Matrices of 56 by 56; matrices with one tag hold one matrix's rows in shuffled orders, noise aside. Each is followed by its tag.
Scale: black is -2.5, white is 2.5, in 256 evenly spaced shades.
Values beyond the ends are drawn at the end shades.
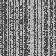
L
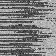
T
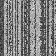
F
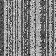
F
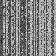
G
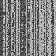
G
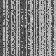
G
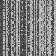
G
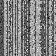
F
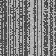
L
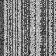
F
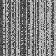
G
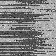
T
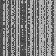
G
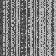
G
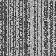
L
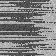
T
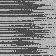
T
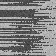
T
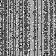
L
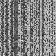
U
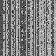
G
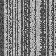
F
